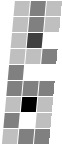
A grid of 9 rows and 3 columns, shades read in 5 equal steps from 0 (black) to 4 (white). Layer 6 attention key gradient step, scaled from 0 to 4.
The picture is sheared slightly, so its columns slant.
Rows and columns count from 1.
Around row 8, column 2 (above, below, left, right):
0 2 2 3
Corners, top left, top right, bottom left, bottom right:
3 3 3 2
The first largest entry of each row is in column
1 1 3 1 2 1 1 2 1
